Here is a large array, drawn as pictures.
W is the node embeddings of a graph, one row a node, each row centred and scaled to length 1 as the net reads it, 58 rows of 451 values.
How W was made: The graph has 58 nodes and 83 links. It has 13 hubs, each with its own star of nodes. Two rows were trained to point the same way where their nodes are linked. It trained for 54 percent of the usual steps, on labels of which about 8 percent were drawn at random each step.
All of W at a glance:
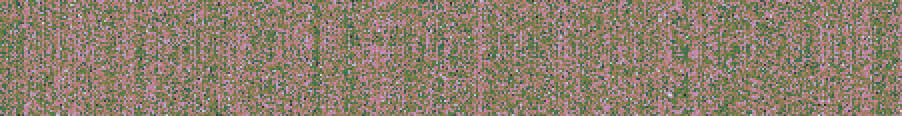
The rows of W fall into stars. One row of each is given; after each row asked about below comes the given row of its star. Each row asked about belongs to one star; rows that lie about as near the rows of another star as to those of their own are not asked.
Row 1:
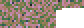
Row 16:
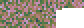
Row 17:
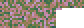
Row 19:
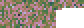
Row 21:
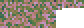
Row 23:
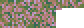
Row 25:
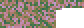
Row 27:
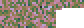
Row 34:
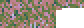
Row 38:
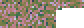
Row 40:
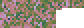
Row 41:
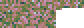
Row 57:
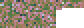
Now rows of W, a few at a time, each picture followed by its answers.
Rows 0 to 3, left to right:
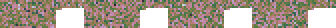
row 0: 40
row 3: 25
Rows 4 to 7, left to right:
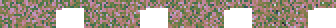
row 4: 38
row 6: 34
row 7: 27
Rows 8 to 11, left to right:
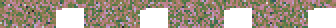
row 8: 34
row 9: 57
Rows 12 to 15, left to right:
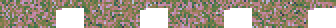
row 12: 23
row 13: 57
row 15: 19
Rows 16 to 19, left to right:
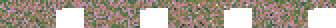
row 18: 21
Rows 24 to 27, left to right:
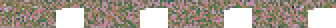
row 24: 23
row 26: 16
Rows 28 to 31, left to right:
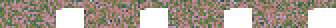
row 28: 57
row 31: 23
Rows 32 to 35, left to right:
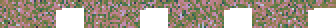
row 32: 25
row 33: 38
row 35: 34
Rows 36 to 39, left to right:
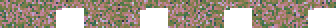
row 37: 57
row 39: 17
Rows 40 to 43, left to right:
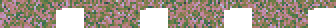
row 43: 1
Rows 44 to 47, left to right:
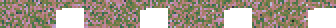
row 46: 16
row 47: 25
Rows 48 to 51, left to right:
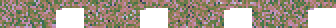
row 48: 40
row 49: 23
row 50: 25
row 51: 19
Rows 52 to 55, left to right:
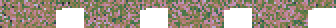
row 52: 38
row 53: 21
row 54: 34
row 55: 38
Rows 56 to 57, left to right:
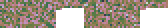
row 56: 41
